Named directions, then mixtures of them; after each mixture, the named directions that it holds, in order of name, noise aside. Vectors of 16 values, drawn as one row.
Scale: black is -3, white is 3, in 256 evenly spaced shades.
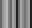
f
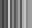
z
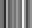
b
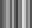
b, f, z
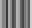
b, f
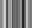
b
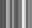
b, f, z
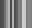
b, f, z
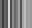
z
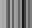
b, f, z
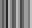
b, f, z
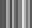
b, f, z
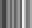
b, z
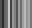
f, z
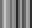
b, f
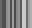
b, z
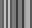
b, f, z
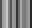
f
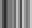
b, f, z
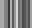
f, z
